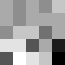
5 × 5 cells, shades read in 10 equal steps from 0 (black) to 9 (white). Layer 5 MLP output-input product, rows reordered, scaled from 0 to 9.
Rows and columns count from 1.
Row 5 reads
3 9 8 7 0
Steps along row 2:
down up same same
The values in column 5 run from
0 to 7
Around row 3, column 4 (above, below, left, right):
6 6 7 6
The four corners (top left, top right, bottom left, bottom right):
6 7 3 0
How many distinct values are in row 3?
4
